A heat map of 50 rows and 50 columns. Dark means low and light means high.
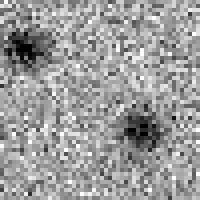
Two dips sink into the field. There is no overall slope. On average the colour sits 60% of the way up the scale. No seam splits the table. The halves do not mirror each other. The ninth with the lowest average is the top left.
